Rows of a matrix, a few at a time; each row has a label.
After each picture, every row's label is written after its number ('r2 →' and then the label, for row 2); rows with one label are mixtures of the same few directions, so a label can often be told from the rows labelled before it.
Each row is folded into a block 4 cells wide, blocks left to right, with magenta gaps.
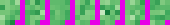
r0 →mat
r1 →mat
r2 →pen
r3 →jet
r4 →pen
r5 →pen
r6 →mat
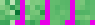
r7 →mat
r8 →mat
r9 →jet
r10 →mat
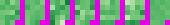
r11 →mat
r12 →mat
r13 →mat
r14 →pen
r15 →mat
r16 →mat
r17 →mat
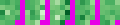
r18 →pen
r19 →pen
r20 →pen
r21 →pen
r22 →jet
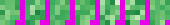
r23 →pen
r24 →jet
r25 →jet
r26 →mat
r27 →jet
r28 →mat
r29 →mat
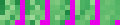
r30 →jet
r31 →jet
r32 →pen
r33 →jet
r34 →pen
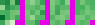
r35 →mat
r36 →pen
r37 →jet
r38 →jet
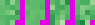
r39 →mat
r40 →pen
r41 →mat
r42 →jet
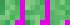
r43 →jet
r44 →mat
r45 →mat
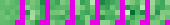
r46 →pen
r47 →pen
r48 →mat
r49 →jet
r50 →mat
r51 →pen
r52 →jet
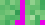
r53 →mat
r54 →pen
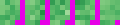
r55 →jet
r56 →pen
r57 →mat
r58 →mat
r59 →mat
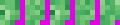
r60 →pen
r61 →mat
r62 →pen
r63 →mat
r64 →jet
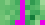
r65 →pen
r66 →pen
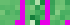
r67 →pen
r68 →jet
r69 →jet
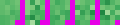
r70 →jet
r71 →jet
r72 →pen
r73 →pen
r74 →pen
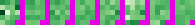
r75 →pen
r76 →mat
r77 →pen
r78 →jet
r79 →mat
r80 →mat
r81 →jet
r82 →jet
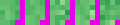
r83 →pen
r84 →jet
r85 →mat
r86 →pen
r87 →mat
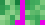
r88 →jet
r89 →mat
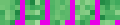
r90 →pen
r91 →mat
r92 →jet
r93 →mat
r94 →mat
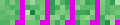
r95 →mat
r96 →pen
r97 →jet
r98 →mat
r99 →jet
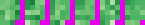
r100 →pen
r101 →mat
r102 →jet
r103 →mat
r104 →mat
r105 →mat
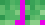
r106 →mat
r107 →mat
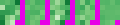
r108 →mat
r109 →mat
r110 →pen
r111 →jet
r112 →mat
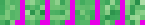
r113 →jet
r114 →pen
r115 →mat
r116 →pen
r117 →jet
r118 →jet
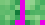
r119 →pen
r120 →mat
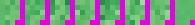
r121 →jet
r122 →mat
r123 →jet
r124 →pen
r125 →mat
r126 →jet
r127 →pen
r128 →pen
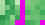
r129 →jet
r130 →mat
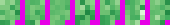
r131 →mat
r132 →jet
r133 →pen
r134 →jet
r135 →jet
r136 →pen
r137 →pen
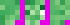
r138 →mat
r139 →pen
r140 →mat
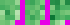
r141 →pen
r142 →pen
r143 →mat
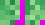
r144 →mat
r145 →jet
